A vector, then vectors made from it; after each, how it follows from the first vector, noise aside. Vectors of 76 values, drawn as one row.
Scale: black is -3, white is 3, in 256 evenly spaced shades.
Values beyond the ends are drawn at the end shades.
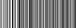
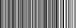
reversed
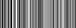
sign-scrambled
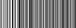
copied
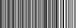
reversed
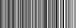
reversed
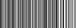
reversed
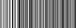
copied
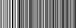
copied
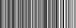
reversed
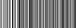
copied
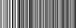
copied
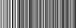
copied
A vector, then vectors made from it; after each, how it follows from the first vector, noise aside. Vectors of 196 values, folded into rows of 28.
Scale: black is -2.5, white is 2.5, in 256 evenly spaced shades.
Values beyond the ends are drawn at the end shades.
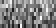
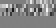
partly zeroed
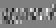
partly zeroed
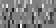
partly zeroed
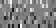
partly zeroed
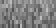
shrunk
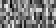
sign-scrambled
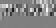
partly zeroed
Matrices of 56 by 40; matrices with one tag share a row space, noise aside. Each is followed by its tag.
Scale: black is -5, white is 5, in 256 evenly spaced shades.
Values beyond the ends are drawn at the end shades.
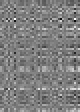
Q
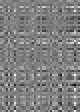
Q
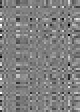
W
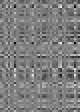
Q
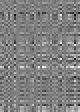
Q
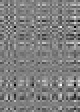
Q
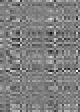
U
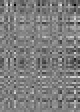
Q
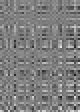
Q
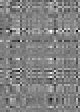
U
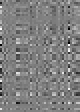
W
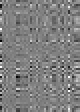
W
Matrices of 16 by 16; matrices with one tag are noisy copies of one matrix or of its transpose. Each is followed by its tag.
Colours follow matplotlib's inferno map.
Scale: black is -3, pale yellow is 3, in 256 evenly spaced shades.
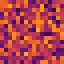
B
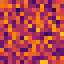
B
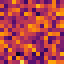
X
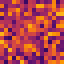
X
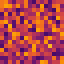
B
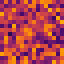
X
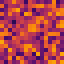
X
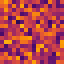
B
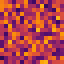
B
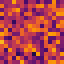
X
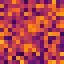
X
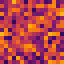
X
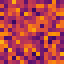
X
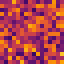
X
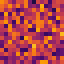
B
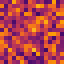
X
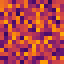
B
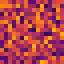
B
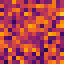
X
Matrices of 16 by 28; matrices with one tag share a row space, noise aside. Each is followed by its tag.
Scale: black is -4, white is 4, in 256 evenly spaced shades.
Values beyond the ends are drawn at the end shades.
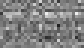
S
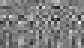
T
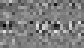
T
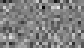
T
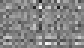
S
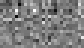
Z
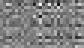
S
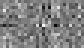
T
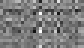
S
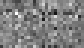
Z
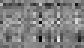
S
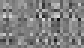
T
